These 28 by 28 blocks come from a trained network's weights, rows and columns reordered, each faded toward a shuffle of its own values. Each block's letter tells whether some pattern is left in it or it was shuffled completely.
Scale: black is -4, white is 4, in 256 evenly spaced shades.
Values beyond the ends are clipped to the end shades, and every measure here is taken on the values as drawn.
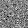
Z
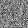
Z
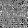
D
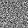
D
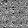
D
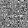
D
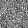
D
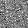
Z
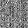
D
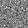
Z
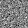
Z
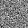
Z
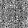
D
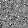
Z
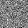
D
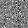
D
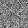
D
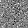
Z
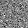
Z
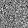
Z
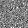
Z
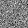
Z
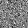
Z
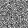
Z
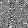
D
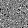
Z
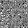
D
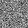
Z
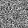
D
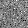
Z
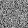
Z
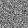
D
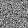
Z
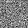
Z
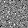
Z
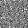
Z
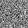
Z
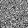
D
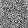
Z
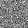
Z
